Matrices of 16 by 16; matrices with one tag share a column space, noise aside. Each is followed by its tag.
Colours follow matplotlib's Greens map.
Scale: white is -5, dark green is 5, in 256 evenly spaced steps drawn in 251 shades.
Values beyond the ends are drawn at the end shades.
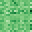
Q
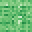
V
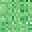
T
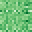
Q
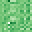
T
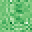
T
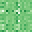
Q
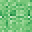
V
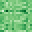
Q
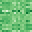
Q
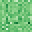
T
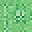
V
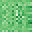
V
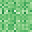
Q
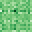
Q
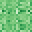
Q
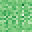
V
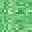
Q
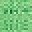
Q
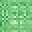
V
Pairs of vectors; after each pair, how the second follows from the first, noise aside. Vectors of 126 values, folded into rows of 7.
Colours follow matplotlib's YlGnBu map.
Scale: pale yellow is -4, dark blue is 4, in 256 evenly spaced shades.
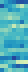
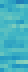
shrunk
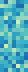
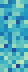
negated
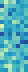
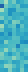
shrunk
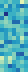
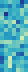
sign-scrambled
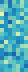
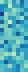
negated
